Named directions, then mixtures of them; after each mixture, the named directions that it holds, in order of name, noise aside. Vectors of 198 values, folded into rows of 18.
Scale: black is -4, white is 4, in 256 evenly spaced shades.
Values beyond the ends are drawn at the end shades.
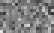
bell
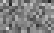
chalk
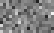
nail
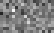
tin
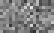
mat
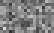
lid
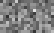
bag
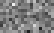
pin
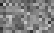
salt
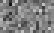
bag, chalk, lid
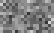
salt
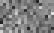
nail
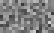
bag, salt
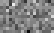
chalk, mat, pin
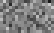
chalk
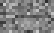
lid, pin, salt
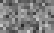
bag, lid, pin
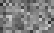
salt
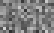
lid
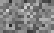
chalk, mat, salt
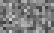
lid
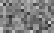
salt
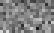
bell, lid, salt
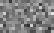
bell, mat, nail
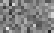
chalk, nail, pin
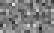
bell, pin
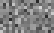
lid, nail, pin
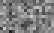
lid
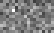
tin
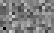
lid
